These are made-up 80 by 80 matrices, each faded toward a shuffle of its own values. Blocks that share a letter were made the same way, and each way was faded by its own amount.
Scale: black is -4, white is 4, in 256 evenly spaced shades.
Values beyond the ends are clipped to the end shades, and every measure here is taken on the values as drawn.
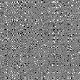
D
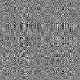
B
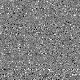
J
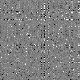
D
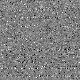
J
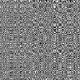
B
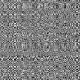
B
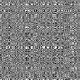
B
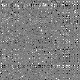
D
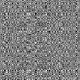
B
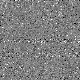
J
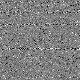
J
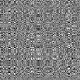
B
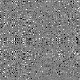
D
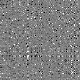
D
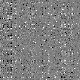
D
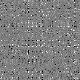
D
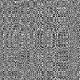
B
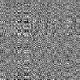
B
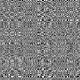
B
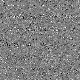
J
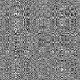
B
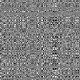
B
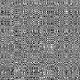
B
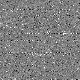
J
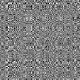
B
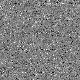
J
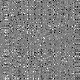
D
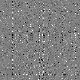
D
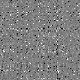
D
